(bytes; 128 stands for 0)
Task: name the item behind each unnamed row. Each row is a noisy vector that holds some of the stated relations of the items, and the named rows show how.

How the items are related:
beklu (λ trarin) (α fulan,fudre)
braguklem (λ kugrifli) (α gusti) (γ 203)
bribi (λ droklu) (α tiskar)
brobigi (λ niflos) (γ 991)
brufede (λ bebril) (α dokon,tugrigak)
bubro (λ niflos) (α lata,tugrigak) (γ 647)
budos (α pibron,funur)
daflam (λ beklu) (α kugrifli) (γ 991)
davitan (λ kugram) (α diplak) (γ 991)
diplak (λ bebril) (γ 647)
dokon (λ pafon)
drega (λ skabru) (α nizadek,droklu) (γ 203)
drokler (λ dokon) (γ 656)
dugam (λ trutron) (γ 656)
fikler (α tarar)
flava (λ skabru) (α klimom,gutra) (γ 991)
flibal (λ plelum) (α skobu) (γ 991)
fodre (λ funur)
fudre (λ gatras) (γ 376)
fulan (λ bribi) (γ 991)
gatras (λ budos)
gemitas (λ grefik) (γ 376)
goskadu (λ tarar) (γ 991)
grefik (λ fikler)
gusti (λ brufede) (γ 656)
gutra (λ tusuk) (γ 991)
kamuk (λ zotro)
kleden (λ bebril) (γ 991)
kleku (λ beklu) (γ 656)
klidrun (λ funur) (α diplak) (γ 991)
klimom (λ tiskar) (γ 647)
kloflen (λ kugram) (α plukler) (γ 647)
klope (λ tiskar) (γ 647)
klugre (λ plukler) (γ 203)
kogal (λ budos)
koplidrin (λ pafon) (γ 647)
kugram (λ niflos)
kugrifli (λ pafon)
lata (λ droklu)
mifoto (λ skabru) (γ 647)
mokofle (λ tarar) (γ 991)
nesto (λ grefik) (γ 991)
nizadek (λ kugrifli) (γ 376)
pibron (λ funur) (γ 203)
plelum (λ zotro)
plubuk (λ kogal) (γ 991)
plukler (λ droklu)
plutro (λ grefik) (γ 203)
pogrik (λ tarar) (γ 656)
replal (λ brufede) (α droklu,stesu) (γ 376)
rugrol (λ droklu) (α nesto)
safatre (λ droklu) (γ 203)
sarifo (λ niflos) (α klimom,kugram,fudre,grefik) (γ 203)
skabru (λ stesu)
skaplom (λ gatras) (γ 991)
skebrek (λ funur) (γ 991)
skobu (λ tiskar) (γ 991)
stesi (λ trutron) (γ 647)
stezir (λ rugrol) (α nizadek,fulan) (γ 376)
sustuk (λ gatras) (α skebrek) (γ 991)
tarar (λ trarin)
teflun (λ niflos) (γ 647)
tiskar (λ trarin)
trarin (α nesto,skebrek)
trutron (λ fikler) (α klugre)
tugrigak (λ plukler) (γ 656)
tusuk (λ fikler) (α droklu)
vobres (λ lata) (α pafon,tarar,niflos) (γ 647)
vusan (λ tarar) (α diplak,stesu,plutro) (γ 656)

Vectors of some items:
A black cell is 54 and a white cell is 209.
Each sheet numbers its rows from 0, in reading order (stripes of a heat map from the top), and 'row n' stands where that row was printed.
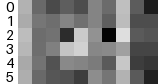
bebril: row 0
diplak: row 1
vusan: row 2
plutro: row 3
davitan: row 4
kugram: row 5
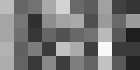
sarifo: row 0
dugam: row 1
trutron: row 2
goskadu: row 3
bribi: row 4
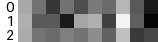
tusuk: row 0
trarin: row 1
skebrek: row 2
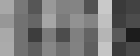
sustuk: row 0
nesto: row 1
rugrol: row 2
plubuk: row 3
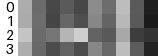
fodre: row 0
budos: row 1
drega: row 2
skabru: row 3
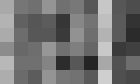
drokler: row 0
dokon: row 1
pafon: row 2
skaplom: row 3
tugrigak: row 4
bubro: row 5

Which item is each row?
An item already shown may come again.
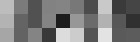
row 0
klidrun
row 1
plukler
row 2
klimom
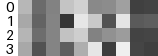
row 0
plutro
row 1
klimom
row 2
plutro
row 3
skobu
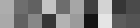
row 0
flibal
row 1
pogrik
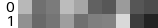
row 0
gemitas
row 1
brobigi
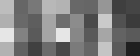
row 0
safatre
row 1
kloflen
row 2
replal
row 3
brufede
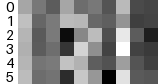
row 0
vobres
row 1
safatre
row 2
tarar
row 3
daflam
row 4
stezir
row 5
vusan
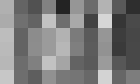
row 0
plukler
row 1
flibal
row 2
pibron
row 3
pibron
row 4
gemitas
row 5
gusti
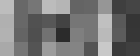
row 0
safatre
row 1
kugrifli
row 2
lata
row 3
sustuk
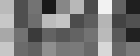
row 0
tiskar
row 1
braguklem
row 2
trutron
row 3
gusti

